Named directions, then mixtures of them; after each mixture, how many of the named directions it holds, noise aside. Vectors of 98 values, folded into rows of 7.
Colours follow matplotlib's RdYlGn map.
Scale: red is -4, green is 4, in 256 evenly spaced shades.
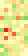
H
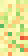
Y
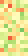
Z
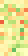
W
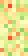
one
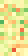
one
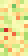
one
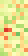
three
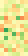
two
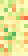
two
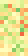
two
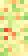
one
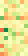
one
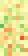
two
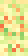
three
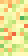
three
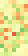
three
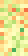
one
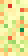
three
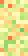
one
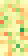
two
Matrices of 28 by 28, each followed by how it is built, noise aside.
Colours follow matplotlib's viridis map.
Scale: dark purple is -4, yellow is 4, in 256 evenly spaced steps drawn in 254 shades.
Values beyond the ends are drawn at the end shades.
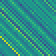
Toeplitz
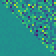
upper triangular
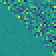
upper triangular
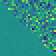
upper triangular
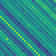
Toeplitz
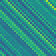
Toeplitz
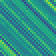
Toeplitz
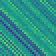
Toeplitz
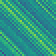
Toeplitz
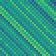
Toeplitz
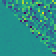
upper triangular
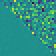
upper triangular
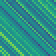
Toeplitz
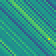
Toeplitz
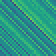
Toeplitz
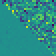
upper triangular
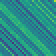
Toeplitz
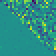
upper triangular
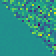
upper triangular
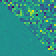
upper triangular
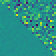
upper triangular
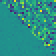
upper triangular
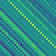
Toeplitz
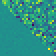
upper triangular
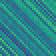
Toeplitz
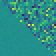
upper triangular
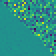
upper triangular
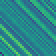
Toeplitz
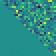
upper triangular
